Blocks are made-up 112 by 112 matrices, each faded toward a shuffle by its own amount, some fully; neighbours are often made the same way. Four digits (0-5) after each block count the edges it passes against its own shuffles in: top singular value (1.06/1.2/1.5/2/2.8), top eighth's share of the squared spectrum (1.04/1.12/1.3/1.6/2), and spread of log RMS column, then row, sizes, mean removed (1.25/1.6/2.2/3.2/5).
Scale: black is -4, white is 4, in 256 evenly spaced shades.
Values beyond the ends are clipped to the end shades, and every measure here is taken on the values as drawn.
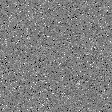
0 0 0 0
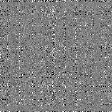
2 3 4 3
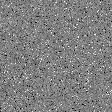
0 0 0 0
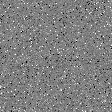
0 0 0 0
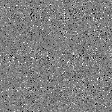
1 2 2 2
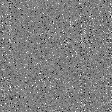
1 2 2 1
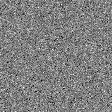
0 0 0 0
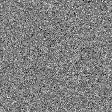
3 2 1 0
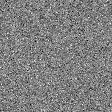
0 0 0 0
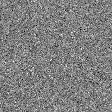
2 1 0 0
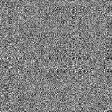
4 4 3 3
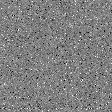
1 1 0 0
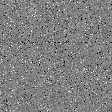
1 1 0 0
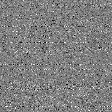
1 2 0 3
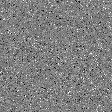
0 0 0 0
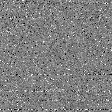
2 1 0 2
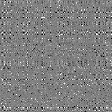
5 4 3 3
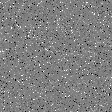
0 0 0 0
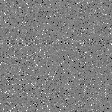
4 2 0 1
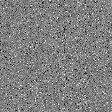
1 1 1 0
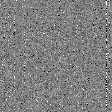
3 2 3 0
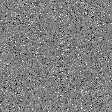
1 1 1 0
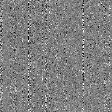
2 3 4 0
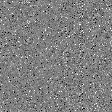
1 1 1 0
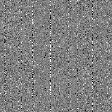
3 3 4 0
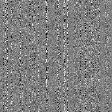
2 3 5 0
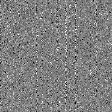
2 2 3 0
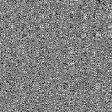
4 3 1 2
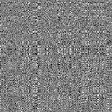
5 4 3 3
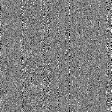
2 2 4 0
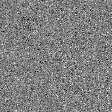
0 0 2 0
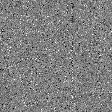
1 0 1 0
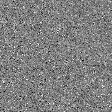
0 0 1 0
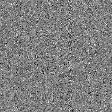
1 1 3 0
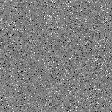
3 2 1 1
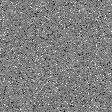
1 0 0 0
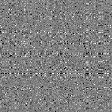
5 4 2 3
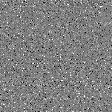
3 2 1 1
